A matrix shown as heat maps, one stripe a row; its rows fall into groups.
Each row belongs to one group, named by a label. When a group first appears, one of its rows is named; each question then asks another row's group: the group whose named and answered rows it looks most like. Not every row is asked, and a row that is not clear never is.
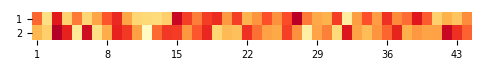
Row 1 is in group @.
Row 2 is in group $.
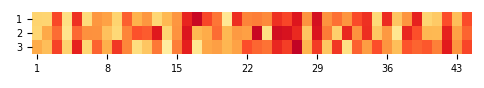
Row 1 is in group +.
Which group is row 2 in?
+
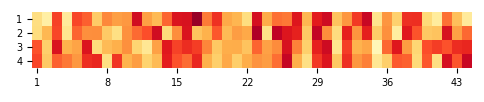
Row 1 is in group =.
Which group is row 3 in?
$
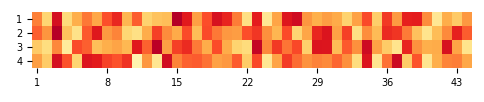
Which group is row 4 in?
$
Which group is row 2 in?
$
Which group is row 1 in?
@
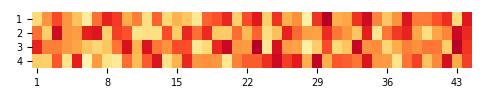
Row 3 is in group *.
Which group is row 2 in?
$
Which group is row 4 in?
+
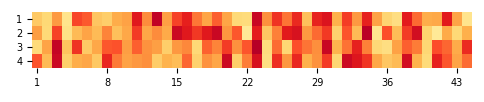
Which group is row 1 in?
=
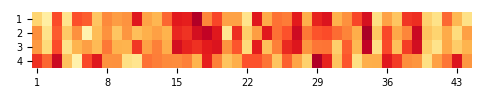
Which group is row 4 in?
$
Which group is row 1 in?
=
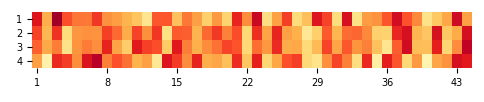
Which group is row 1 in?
$
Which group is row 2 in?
*
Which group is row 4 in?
$
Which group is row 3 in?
*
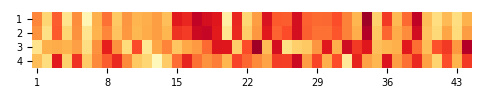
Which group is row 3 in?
*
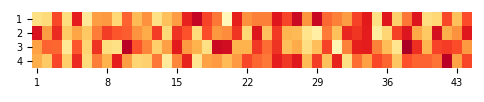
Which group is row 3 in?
*
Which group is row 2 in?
*
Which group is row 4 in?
+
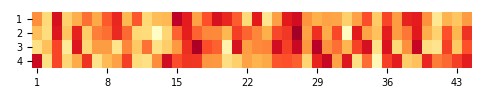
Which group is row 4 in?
$
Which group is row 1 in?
@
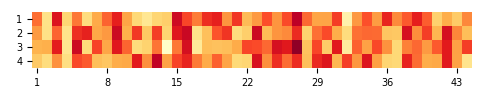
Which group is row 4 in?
=
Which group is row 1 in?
@
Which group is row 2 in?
=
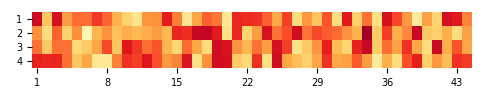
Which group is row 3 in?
*
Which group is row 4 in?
*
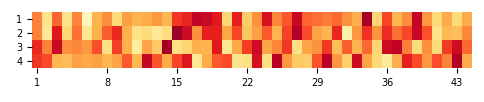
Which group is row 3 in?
$
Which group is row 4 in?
*
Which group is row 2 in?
@
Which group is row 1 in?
@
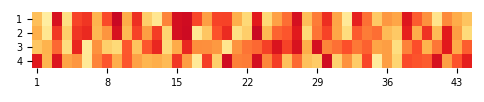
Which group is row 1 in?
=
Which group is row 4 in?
*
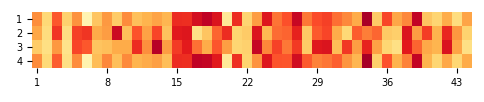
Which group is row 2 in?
=
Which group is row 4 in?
@
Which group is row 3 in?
=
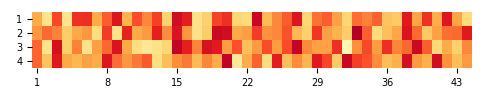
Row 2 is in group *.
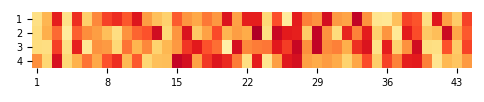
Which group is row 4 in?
@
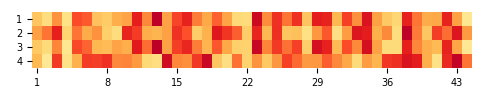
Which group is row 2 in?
*
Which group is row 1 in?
=
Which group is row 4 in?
$
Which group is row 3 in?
=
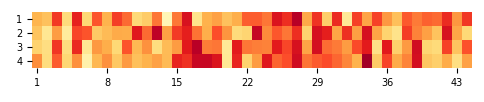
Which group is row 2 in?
=
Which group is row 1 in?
+
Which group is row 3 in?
+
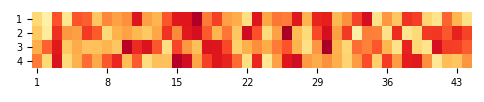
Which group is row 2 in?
$
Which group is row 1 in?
=
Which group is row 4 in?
@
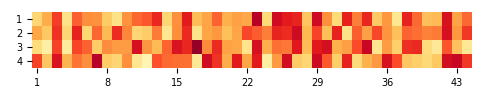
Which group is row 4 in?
$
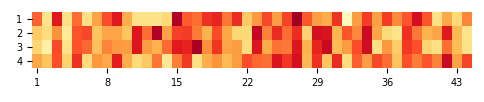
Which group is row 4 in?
+
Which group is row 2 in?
=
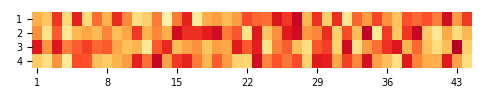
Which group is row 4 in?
=
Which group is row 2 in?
@
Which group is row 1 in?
+
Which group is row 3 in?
$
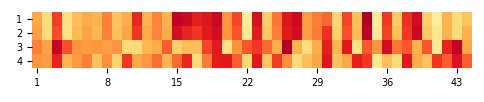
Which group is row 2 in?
@
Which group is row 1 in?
@
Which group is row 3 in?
$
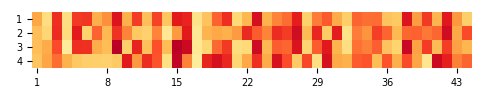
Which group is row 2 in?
+
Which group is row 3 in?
=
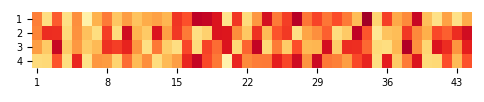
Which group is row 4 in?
+
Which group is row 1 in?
@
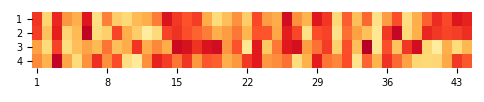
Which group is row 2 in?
$
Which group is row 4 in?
$
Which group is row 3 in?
@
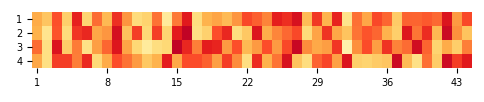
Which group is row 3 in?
@
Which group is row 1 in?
+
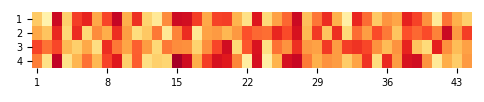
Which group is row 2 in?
+
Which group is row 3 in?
*
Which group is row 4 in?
@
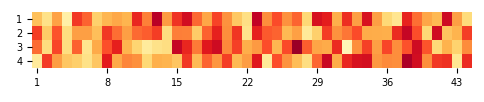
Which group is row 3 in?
@
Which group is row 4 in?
*
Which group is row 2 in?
*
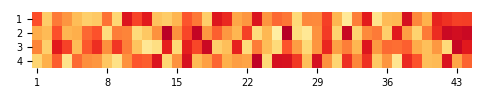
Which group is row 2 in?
$
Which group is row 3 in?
$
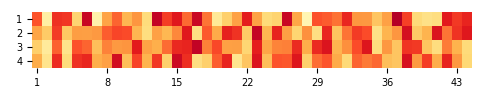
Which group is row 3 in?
=
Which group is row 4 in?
=
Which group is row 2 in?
*
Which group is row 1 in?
$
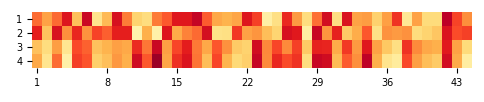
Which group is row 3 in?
=
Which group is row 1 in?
$
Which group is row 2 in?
$
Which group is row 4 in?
=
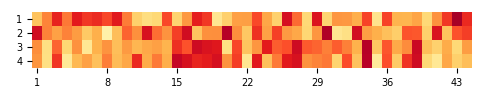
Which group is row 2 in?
*
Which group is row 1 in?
$
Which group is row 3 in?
@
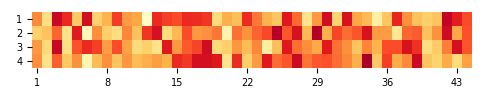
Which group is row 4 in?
@
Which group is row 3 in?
$
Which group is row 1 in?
$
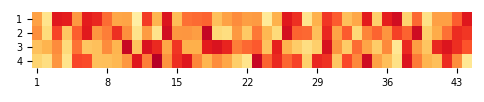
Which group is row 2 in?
$
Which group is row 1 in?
$
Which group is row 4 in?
=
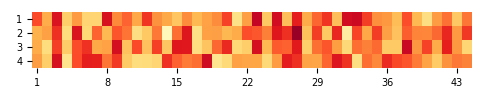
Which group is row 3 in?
=
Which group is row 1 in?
*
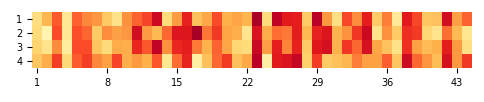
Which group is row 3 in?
=
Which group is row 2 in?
=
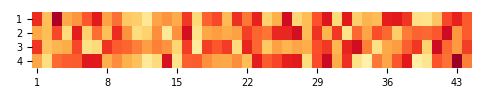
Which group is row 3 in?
*
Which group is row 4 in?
$
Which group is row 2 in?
+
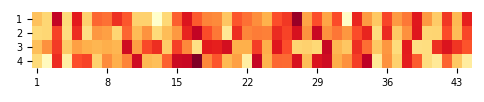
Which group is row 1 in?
+
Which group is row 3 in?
*
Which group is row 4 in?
=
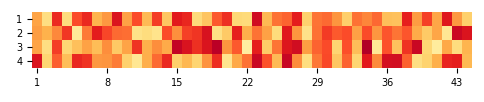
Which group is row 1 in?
=
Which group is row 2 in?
$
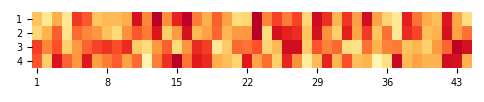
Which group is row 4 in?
$
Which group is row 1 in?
=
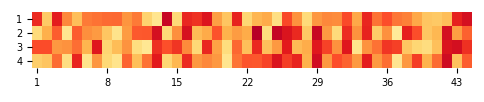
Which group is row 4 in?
+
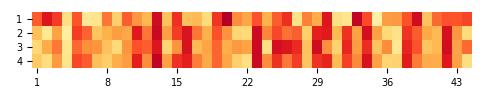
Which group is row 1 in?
*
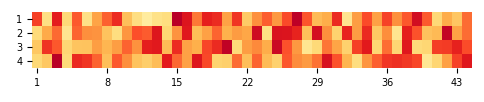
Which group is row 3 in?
*
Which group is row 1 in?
@
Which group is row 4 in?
$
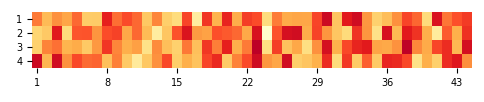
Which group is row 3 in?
*
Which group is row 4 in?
$
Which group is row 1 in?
*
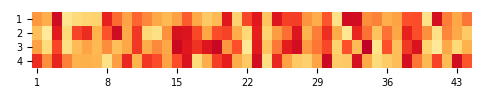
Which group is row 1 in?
*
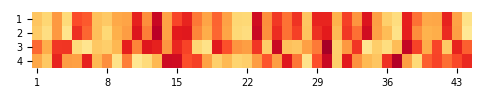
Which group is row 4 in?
$
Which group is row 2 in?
=
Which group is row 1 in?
=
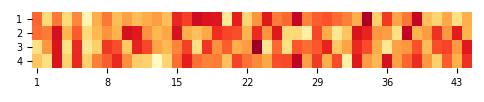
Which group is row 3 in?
*
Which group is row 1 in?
@
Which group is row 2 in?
*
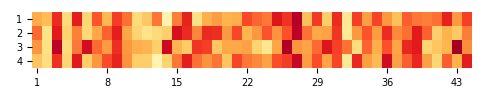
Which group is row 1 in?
+
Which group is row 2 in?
@
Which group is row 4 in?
+
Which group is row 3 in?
$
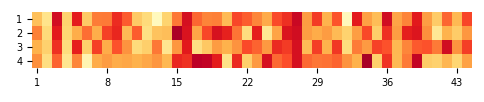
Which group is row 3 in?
+
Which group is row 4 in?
@
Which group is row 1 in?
+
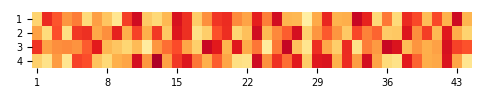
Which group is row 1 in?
*
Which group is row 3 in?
$
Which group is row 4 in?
=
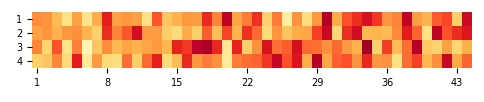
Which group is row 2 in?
*
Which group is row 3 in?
@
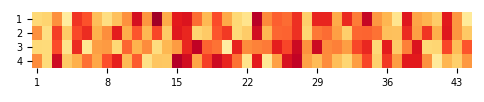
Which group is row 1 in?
=
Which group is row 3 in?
+
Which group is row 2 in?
=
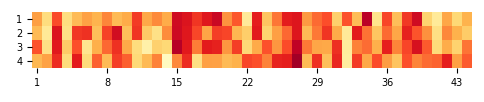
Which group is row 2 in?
=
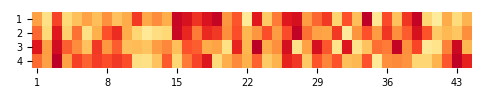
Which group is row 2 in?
@
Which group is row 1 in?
@
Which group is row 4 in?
$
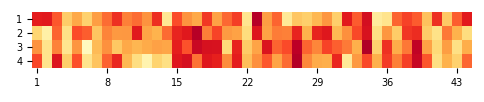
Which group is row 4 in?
@
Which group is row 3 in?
@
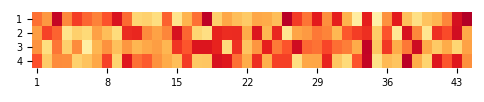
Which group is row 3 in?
@
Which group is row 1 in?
$
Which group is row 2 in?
*
